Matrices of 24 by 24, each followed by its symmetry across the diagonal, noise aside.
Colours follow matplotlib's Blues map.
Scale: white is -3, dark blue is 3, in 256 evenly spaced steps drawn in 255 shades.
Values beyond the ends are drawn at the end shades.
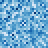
symmetric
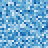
neither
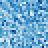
antisymmetric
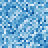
symmetric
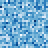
antisymmetric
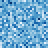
neither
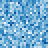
neither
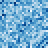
symmetric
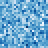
neither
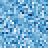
antisymmetric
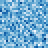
antisymmetric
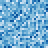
symmetric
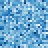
neither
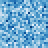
antisymmetric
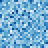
symmetric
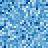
symmetric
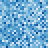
antisymmetric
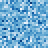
neither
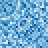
symmetric
